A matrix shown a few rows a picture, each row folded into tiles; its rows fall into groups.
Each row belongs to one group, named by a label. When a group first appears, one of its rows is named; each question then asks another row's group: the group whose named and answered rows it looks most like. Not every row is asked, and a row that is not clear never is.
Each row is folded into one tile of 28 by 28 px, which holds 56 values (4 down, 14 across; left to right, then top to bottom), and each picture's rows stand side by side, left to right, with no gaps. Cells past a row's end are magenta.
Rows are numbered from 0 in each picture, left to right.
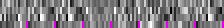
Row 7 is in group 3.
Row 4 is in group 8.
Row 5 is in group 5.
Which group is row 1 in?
3
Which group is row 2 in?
3
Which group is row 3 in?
8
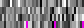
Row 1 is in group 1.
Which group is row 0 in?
5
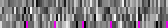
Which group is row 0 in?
1
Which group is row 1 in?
8
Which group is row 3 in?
3
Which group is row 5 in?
5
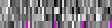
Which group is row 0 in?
8
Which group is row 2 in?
8
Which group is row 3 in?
3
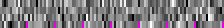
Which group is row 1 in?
5
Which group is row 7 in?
3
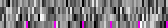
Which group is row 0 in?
5
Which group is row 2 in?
1
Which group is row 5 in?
5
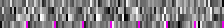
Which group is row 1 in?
3
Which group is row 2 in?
3
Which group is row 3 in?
3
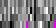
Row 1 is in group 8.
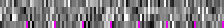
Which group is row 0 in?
3
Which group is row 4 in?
3
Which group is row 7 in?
8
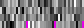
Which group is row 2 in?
5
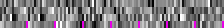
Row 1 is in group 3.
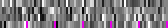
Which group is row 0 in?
5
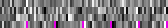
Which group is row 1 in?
8
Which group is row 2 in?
3
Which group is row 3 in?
1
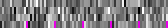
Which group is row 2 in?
8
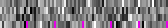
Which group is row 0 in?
1
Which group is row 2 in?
8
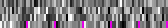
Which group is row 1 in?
5
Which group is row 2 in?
3
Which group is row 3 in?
1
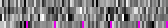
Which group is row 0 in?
5
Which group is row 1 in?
3
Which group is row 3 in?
1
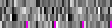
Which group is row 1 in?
1
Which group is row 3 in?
1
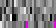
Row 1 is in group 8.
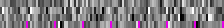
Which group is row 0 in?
8
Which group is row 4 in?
5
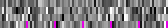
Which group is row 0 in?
8
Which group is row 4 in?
3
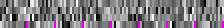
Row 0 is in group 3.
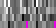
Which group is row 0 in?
8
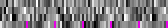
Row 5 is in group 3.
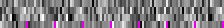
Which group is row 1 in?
3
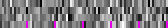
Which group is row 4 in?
5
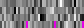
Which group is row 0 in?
8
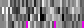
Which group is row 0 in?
8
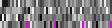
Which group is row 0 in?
5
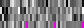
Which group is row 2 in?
1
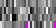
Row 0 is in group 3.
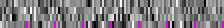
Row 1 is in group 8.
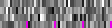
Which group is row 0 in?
8
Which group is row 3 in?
5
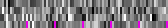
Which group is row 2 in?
3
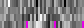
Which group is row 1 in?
5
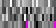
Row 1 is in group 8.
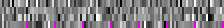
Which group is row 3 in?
3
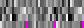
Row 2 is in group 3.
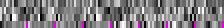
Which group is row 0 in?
3
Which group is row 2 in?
5
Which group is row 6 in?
1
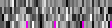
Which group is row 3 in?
1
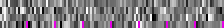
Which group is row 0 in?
8
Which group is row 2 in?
5
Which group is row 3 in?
8
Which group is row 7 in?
3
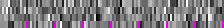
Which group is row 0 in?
8
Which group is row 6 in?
5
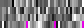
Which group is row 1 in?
5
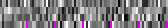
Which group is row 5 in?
5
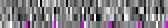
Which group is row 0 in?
5
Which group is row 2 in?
1
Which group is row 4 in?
3
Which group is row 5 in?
8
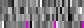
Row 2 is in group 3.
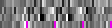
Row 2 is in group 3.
